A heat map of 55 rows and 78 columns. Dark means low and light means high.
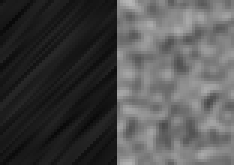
It is made of 1 by 2 panels. Panel 1,1: very low, slanting up to the right, faint in contrast. Panel 1,2: middling, blotchy.
